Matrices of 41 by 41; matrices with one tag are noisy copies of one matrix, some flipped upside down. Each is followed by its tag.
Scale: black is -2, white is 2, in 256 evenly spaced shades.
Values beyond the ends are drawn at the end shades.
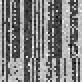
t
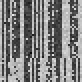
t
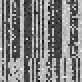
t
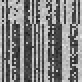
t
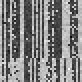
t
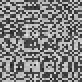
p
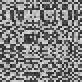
p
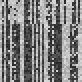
t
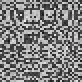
p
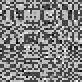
p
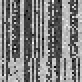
t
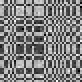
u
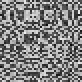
p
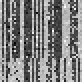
t
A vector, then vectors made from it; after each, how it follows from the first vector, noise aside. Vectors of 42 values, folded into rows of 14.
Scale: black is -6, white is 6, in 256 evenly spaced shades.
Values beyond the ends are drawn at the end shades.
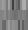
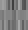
sign-scrambled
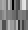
scaled up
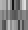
scaled up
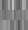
sign-scrambled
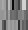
scaled up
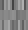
sign-scrambled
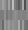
sign-scrambled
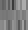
sign-scrambled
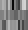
scaled up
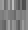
sign-scrambled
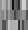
scaled up
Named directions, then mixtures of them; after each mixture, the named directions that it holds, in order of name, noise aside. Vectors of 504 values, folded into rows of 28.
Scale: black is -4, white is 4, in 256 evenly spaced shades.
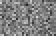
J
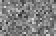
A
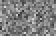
A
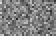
A, J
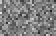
A, J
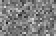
A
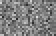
J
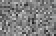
A, J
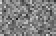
A, J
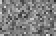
A, J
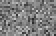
A, J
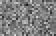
J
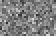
A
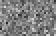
A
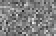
A, J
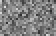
A, J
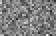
A, J
